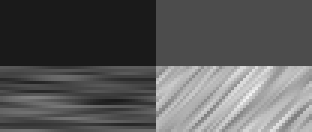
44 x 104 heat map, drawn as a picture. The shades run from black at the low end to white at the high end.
The table splits into 2 rows of 2 panels. Panel 1,1: very low, flat. Panel 1,2: low, flat. Panel 2,1: low, streaked across. Panel 2,2: high, slanting up to the right.
